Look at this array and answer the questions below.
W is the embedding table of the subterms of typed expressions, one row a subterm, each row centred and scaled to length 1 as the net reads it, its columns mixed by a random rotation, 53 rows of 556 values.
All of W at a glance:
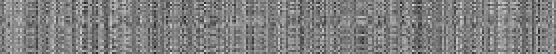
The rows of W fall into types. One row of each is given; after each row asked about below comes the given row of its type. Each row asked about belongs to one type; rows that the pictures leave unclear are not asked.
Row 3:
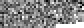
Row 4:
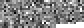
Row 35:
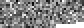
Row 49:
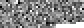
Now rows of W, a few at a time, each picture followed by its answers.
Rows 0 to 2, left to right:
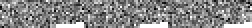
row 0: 49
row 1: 3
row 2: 3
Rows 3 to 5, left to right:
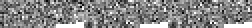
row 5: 4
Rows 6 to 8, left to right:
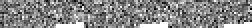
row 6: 3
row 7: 3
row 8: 49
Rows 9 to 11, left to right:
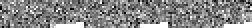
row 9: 49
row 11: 3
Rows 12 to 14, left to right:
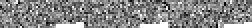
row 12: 49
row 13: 3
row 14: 35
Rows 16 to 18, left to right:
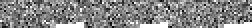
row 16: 4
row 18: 49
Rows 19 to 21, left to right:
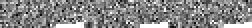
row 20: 4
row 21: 4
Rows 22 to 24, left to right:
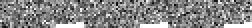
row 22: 4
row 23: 35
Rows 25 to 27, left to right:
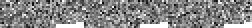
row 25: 35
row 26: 3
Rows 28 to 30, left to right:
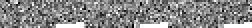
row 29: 35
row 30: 49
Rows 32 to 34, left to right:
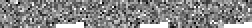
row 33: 3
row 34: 4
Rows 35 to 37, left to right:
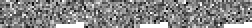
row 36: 49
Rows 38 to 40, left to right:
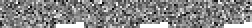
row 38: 3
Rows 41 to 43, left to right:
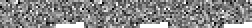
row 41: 49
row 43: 3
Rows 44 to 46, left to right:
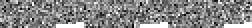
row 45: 35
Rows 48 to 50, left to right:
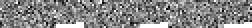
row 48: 3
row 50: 49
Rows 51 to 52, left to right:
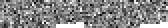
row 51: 4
